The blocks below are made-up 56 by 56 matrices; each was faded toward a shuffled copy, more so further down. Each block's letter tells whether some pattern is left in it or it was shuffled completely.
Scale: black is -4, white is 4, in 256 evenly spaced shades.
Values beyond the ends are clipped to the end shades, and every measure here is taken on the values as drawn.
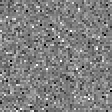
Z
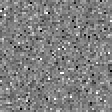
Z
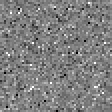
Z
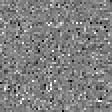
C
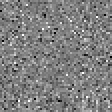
C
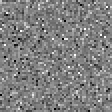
Z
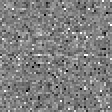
C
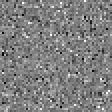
C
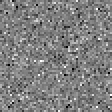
Z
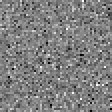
Z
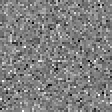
Z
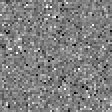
Z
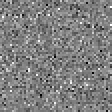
C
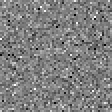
Z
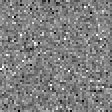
Z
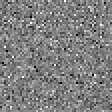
C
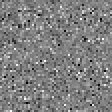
C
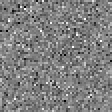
C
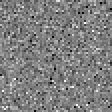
Z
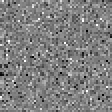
C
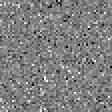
C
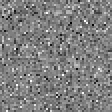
C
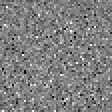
Z
